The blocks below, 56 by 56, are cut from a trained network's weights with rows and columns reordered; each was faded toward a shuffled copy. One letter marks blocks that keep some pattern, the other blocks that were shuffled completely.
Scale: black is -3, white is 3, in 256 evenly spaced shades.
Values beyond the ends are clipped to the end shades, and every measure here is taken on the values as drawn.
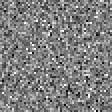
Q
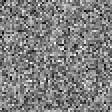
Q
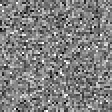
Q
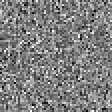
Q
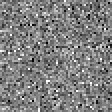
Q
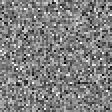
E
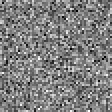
E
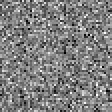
Q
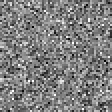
E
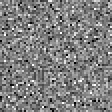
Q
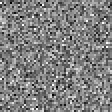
E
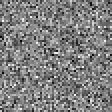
E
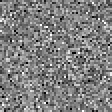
E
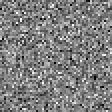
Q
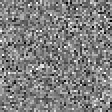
E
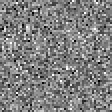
Q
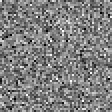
Q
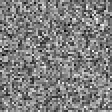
Q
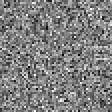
Q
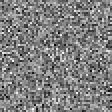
E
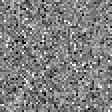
Q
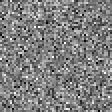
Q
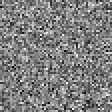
E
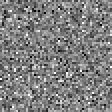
Q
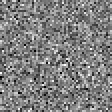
Q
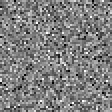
E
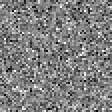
E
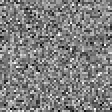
Q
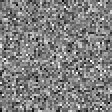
Q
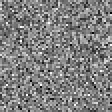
E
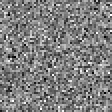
E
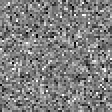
E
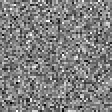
E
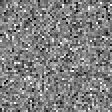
E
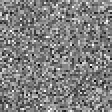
E
